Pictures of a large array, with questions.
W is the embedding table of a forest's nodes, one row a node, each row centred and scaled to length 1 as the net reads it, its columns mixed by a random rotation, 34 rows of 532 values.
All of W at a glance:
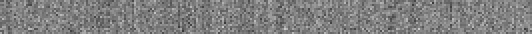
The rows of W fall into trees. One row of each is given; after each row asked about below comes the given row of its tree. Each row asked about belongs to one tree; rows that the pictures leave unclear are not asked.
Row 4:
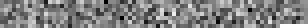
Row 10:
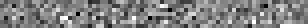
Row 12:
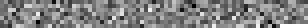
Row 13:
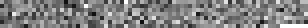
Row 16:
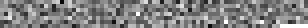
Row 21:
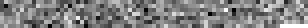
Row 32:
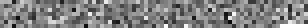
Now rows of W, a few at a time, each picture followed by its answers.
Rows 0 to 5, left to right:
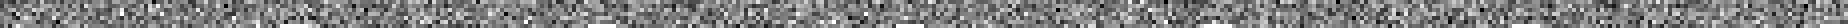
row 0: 12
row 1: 13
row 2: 13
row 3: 32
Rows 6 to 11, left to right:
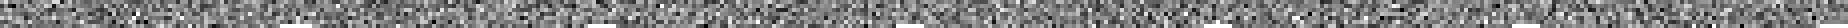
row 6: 16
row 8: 10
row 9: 32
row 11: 4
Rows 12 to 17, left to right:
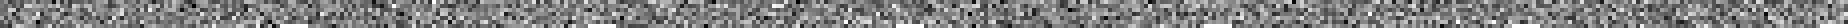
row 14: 10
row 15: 21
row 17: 32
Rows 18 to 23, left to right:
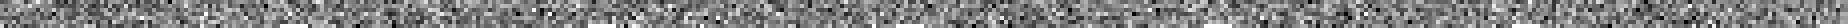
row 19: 21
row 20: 12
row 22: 21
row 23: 4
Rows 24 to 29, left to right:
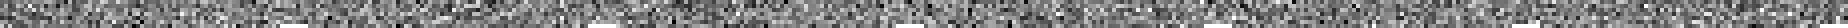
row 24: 13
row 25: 10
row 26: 13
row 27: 21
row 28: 16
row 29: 16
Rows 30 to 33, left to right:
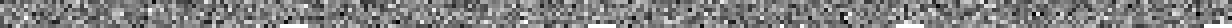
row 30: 12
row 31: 13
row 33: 16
